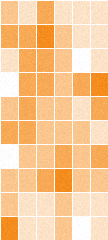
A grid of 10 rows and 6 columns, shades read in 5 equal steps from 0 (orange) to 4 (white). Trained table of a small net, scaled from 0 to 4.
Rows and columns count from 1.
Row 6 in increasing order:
1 1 2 2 2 3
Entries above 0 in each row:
6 5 6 5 6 6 6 5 6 5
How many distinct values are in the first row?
3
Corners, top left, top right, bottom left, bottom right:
2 3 0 3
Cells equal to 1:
15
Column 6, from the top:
3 3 3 0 1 3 1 2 3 3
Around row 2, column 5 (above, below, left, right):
3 4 2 3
